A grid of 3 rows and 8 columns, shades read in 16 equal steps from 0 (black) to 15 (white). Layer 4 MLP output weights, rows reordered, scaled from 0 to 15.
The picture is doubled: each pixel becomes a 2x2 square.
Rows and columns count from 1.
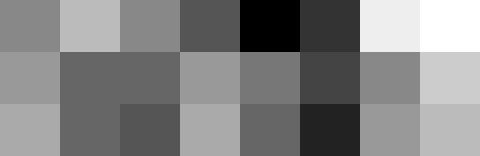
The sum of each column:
27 23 19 24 13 9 31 38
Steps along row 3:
down down up down down up up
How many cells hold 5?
2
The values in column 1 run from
8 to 10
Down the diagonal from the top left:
8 6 5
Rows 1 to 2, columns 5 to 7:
0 3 14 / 7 4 8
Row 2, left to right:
9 6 6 9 7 4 8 12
